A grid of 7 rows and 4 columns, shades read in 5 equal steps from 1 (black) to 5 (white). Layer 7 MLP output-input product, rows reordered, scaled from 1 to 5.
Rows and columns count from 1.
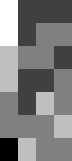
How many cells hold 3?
12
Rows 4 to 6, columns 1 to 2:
4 2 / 3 2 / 3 3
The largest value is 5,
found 2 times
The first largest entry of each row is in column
1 1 1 1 3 4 2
